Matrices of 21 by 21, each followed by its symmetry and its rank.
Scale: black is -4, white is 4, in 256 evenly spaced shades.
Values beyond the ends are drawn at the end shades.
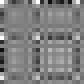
symmetric, rank one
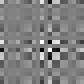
symmetric, rank one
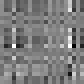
neither, rank two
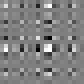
symmetric, rank one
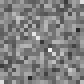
symmetric, full rank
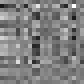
neither, rank two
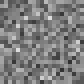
symmetric, full rank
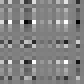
neither, rank one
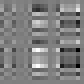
neither, rank one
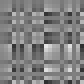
symmetric, rank one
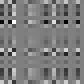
neither, rank one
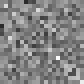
symmetric, full rank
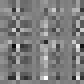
neither, rank two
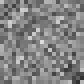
symmetric, full rank
